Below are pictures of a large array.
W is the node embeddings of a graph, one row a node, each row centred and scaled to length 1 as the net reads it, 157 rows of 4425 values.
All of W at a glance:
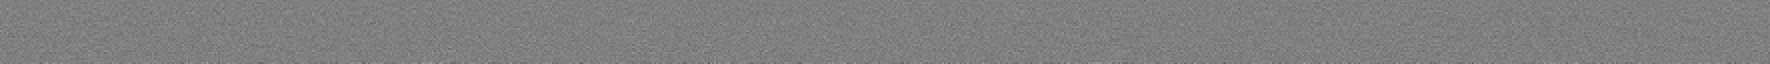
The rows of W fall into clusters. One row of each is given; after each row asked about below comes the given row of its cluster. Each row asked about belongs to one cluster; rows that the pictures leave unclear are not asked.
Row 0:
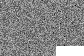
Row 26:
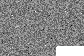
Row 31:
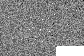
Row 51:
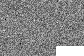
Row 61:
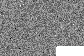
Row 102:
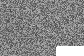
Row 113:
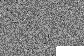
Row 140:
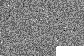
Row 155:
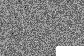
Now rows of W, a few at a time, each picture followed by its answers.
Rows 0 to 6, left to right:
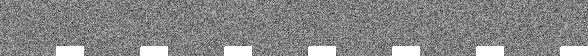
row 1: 31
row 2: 140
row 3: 113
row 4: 51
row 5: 155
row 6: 61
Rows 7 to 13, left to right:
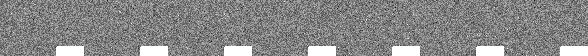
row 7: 140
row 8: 26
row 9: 102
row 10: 26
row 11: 51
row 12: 113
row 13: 155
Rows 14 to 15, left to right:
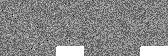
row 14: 31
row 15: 31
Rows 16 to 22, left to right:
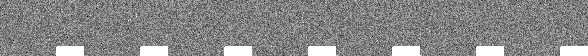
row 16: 102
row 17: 140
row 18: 61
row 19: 155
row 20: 140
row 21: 140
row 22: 113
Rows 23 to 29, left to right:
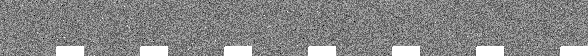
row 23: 0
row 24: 0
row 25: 31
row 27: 102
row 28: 113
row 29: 31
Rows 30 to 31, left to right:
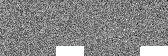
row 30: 155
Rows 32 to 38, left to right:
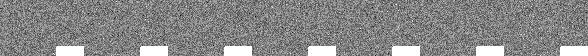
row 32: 155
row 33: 26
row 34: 26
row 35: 140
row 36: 61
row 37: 113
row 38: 26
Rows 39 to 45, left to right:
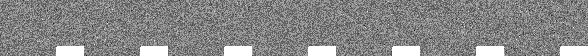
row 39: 31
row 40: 31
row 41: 140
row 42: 0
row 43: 113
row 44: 51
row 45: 155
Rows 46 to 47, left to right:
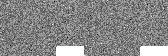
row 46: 102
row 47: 140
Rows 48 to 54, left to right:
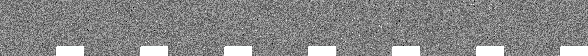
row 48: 51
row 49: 31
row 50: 140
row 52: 0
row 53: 102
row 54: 51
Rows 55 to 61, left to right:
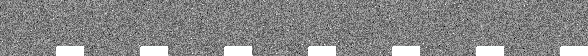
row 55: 102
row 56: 61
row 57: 140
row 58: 140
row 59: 102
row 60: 61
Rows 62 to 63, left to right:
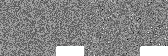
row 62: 0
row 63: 0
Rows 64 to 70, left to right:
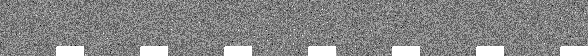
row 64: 140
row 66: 31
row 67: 51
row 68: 155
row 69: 113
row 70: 113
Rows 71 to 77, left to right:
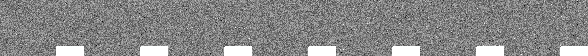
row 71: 51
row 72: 102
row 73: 0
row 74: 155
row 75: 26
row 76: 31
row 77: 61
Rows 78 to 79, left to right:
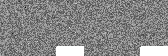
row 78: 155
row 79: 31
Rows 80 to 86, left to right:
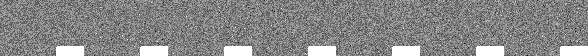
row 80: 113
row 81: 0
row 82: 0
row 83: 155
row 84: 140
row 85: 113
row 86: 0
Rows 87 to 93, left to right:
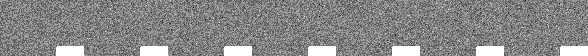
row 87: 31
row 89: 155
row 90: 140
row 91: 51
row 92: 31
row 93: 51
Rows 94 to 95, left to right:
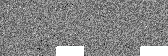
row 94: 140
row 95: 51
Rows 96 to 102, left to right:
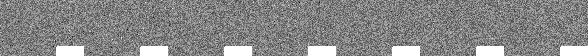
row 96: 102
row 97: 26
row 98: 155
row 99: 0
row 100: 0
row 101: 113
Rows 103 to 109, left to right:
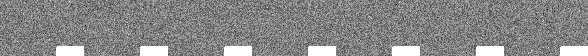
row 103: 102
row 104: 51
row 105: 31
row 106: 51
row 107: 61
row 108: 26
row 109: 140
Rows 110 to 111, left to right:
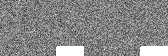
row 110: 113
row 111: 31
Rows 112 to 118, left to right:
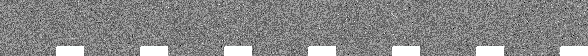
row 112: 113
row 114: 102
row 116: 102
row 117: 140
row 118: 61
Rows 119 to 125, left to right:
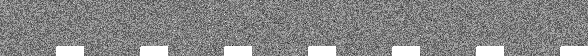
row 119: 155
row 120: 31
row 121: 51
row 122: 113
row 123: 155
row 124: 31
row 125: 113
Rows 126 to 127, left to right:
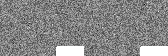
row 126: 113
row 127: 61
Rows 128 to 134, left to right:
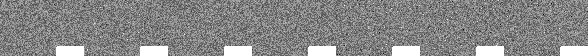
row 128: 61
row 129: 0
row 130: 51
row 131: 26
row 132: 140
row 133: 26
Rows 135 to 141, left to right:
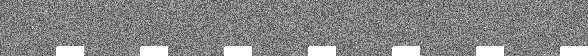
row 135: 140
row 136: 0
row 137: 61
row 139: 31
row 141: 26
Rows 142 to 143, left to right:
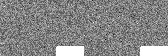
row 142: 155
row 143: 31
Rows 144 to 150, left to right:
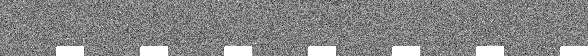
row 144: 113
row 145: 26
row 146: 102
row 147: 155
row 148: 140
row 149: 0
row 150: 140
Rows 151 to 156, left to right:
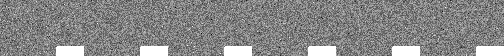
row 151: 31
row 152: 113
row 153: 61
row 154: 26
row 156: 155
